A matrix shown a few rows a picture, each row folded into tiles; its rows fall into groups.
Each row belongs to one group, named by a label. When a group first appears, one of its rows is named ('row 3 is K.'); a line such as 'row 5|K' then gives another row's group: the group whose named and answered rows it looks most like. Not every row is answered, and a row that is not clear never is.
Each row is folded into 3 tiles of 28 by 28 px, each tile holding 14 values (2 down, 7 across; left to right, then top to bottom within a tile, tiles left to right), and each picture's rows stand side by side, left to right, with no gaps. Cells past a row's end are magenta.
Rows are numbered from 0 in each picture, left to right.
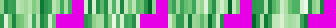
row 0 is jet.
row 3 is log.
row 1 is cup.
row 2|jet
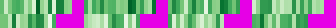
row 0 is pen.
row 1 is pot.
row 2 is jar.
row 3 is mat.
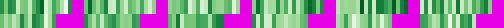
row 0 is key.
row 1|log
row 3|jar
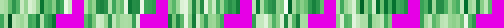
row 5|log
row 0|mat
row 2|jar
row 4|jar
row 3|cup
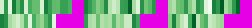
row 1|log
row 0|cup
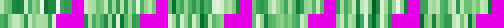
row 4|key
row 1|mat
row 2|key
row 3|jet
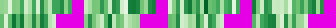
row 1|pot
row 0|jet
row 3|jet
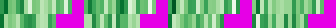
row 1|key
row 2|log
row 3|jet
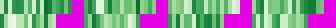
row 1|jar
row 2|mat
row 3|jar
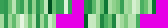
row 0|pen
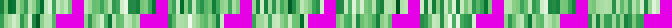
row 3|cup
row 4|jet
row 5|cup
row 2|cup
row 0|key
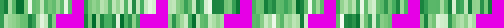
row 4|jet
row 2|pot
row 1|mat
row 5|pen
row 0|log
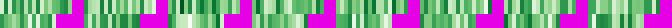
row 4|pen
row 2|cup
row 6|log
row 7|jet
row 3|jar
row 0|cup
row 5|log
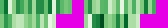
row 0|pen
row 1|jet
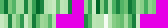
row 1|cup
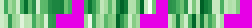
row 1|key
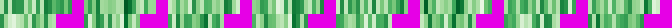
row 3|jet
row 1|jet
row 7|mat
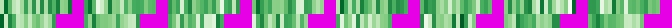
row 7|jar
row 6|log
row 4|jar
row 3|key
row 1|jar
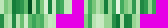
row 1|pen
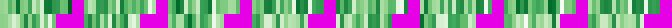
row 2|key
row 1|pen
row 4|key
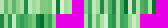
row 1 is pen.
